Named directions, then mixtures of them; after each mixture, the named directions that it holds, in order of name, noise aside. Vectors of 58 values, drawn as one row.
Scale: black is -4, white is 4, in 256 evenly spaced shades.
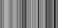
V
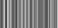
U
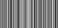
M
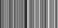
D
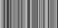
D, U, V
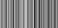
D, M, U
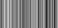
M, U, V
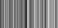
D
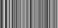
U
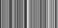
D, M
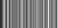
D, U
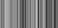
V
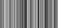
D, V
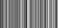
D, M, U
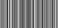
M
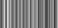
U, V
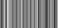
U, V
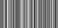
M, U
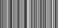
D, M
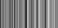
D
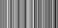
M, V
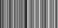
D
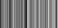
D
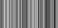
U, V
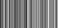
D, U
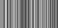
M, U, V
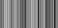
V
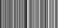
D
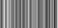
U, V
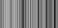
V
